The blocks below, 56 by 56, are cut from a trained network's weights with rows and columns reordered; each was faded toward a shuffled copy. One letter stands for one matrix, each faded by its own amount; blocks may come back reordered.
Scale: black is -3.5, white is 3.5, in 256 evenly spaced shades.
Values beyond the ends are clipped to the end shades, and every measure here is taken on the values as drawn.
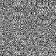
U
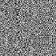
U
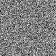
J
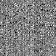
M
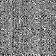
M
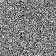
J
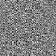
U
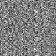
U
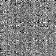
M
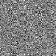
U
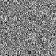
U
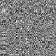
U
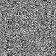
J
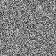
J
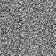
U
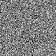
J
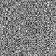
U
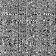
M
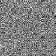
U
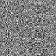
U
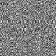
U
